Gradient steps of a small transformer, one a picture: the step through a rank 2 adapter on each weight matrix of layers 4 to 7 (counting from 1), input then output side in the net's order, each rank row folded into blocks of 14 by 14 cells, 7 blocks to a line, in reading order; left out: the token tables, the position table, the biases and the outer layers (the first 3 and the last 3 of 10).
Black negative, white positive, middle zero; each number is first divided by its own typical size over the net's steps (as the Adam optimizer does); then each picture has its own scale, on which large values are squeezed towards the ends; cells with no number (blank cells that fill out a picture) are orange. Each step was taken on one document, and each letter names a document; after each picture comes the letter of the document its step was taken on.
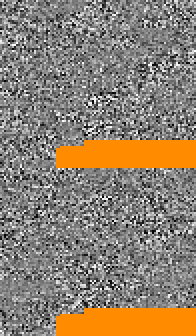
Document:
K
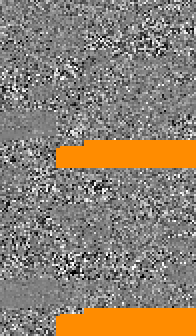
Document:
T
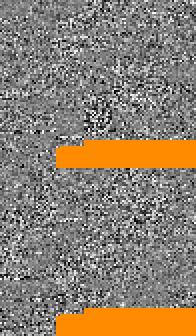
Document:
K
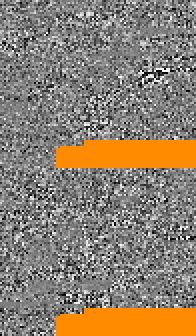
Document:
K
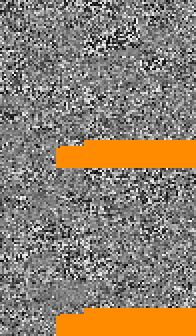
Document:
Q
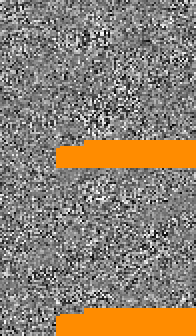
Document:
K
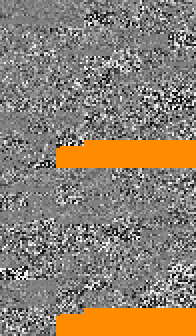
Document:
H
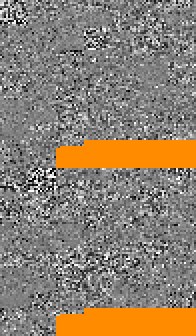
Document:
T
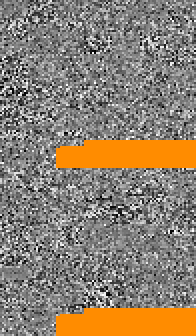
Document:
Q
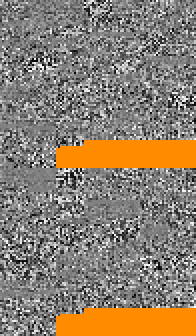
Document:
H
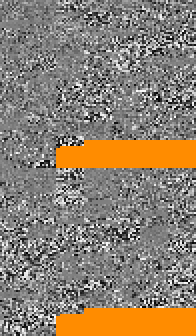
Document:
H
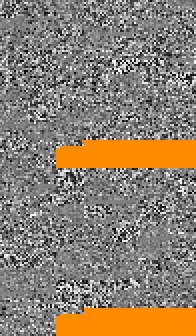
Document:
H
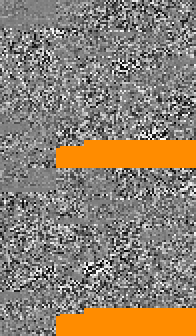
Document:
H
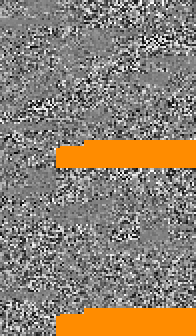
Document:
H
